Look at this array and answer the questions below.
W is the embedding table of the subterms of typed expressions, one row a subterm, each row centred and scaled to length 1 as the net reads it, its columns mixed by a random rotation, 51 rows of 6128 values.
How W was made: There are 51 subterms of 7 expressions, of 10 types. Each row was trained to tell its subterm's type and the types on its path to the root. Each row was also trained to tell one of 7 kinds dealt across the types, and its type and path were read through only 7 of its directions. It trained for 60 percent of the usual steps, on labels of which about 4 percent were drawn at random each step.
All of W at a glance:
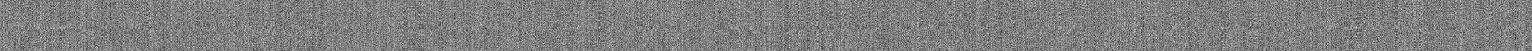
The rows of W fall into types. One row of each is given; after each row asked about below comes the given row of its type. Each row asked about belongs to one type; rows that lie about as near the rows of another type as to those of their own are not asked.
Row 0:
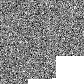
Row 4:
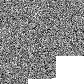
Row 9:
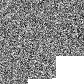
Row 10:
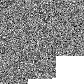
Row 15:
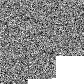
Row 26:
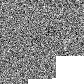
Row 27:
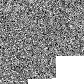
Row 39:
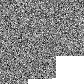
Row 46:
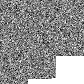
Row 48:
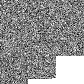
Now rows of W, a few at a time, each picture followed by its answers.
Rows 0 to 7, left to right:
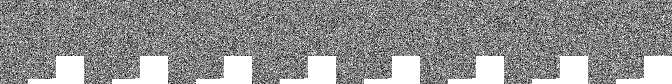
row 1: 39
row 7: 10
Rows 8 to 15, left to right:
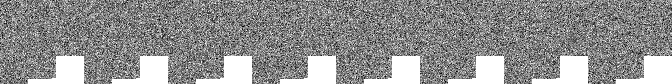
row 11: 48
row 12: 46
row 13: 46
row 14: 15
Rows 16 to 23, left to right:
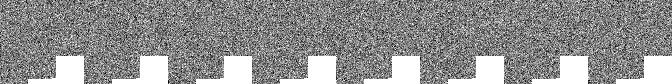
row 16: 26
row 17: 46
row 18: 15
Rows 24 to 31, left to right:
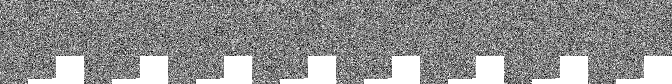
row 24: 48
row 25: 48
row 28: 27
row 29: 46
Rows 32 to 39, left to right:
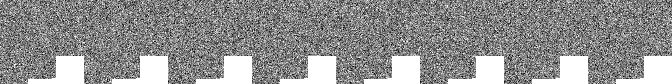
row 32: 4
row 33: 4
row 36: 27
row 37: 15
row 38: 15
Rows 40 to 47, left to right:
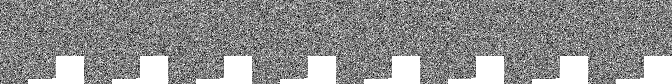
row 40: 15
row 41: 27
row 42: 4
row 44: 10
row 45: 4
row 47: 10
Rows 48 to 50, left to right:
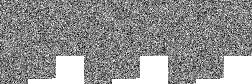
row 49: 27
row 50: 48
